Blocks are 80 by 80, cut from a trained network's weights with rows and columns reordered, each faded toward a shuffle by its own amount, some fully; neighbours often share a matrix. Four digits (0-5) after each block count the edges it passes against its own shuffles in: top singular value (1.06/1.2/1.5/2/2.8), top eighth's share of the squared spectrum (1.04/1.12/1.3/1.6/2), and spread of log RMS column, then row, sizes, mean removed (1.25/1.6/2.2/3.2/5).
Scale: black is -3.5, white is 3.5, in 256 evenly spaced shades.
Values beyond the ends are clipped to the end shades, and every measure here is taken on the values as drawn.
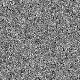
2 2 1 0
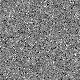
0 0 0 0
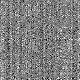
3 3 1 3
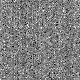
2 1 0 1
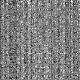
4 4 1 3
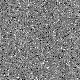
0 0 0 0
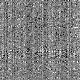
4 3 0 3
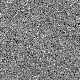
0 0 0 0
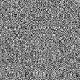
4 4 2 2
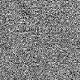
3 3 1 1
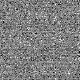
2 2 2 0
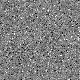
0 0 0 0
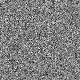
0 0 0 0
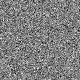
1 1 0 0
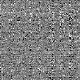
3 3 3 1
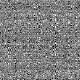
2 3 3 1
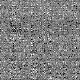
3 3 3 1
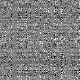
3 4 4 2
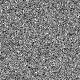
1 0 0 0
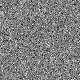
0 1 0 0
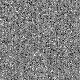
1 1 0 0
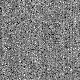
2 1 0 0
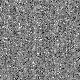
1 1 0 0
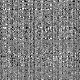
4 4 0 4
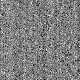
2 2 1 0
